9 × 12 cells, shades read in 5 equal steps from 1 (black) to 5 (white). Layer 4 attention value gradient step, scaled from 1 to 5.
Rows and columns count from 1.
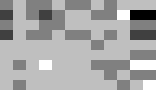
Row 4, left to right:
2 4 3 3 4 3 3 4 3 4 2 2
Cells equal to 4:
64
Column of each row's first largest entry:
2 10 2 2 1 1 4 1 12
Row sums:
42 35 43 37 47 46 47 45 47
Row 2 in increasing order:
1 1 2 2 3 3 3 3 4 4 4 5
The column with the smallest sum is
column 11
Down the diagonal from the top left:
3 4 4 3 4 4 4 4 4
